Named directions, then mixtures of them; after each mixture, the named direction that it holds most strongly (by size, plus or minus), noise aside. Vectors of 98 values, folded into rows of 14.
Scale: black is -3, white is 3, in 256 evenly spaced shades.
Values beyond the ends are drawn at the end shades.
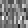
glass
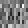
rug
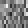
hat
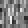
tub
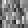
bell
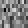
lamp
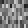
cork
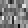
glass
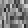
lamp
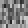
tub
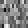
lamp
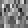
lamp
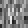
tub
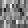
bell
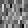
cork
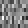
glass
